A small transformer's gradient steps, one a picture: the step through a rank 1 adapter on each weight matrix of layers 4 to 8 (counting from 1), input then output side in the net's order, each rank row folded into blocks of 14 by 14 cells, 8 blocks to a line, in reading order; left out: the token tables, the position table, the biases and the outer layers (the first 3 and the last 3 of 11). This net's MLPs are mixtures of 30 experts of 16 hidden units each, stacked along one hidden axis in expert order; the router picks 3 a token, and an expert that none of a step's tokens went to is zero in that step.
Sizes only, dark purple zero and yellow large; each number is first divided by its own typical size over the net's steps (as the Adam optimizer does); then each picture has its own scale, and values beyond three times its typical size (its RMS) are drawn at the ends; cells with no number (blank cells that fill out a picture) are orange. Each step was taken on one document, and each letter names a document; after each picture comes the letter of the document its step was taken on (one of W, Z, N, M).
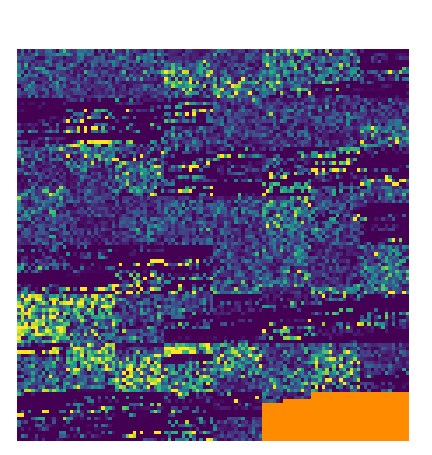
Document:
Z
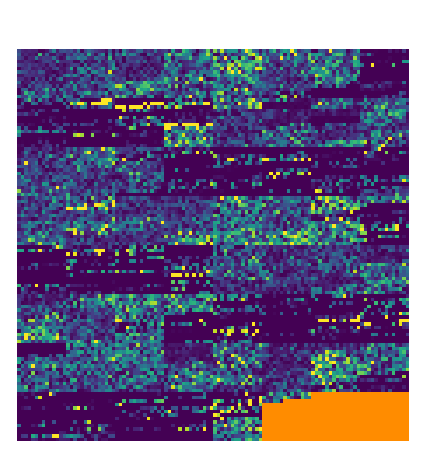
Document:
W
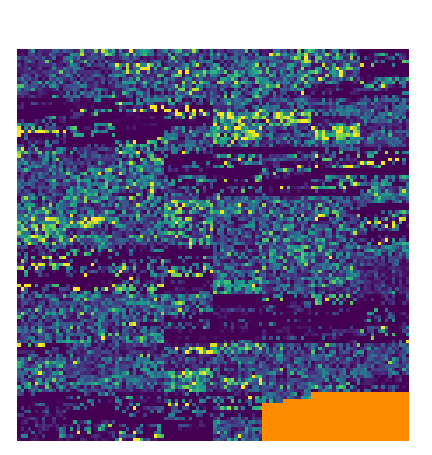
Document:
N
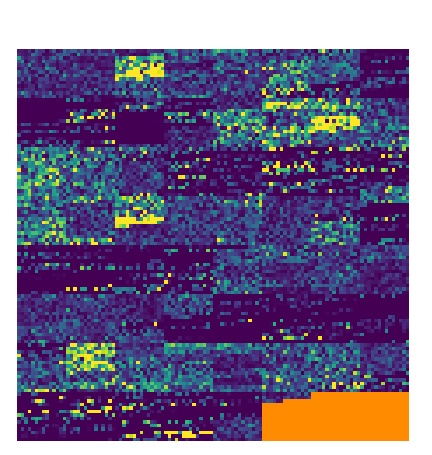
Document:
Z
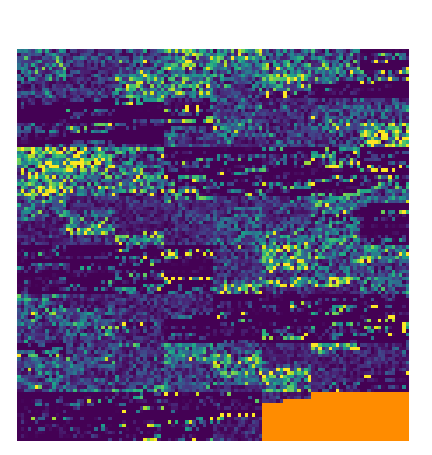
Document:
Z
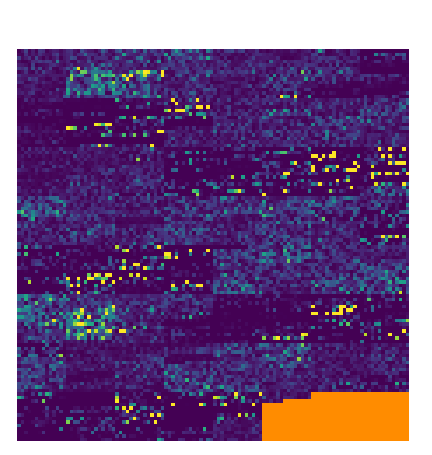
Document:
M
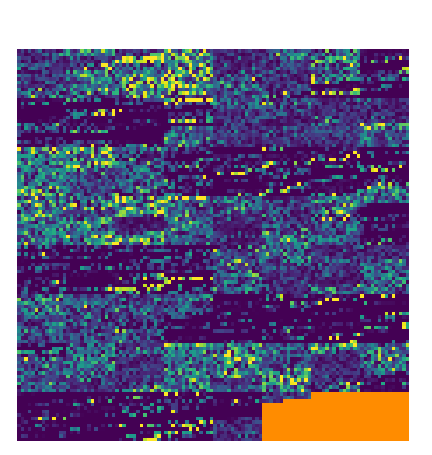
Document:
Z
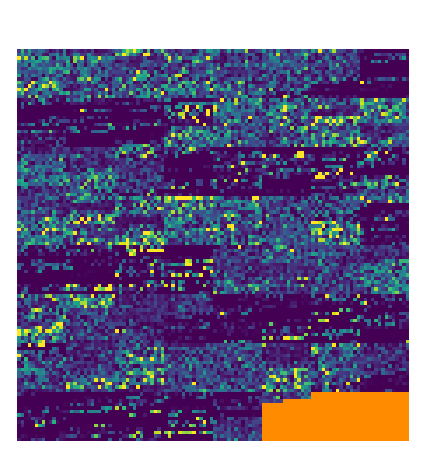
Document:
N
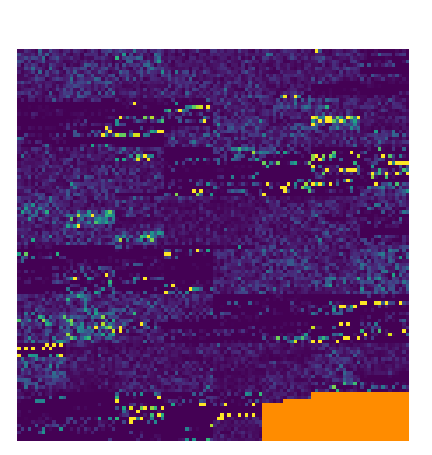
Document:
M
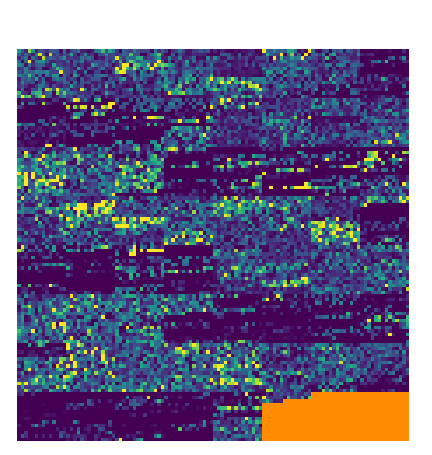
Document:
N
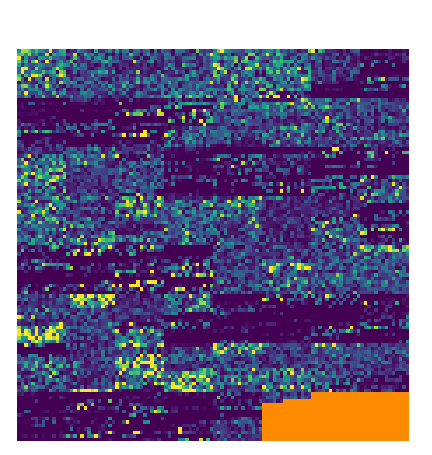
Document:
N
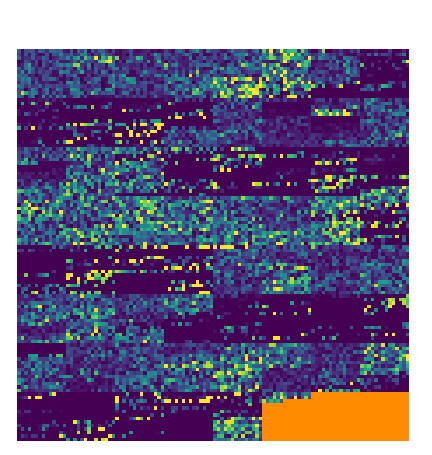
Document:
W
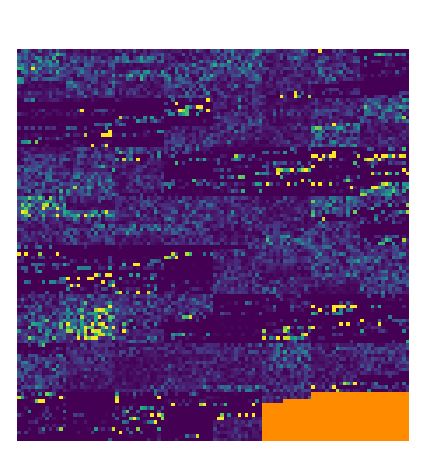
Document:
M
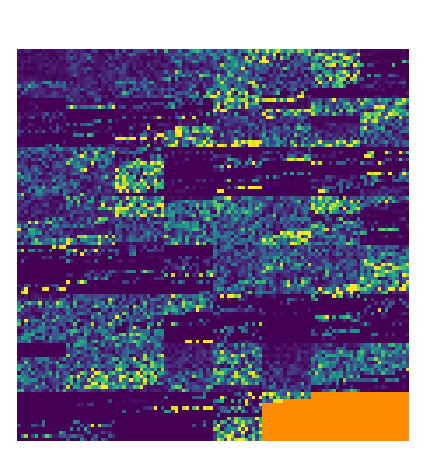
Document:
W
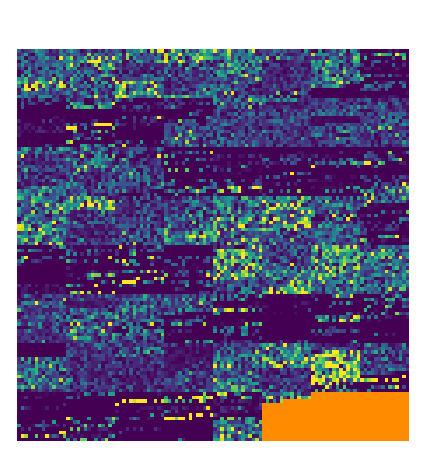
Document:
W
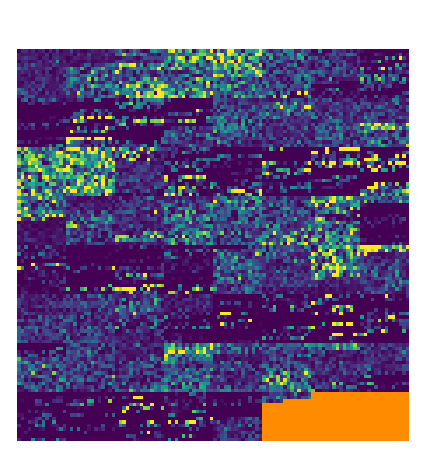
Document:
Z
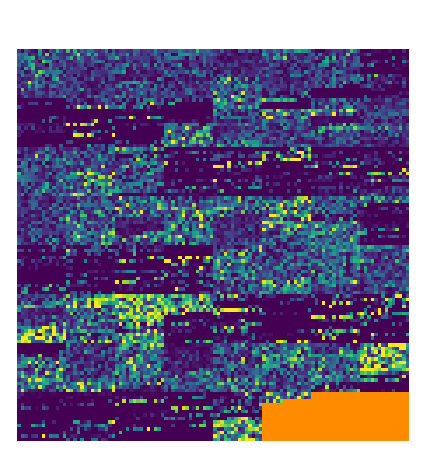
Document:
W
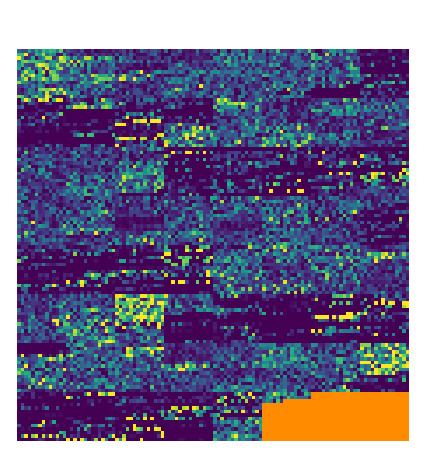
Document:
W
